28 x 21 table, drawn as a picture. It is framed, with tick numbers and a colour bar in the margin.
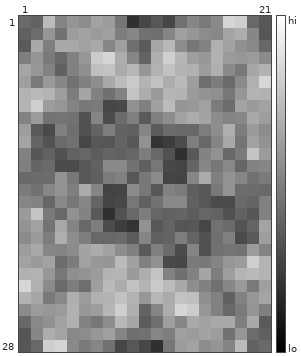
No single row or column stands out from its neighbours. It looks the same turned upside down. No overall slope runs across the table. The ninth with the lowest average is the centre. No regular stripes run through it. No seam splits the table.
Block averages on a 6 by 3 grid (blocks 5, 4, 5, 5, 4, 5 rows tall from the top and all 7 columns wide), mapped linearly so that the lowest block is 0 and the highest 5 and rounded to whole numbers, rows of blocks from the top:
4 4 5
4 5 5
0 0 3
3 0 0
5 5 4
5 4 4
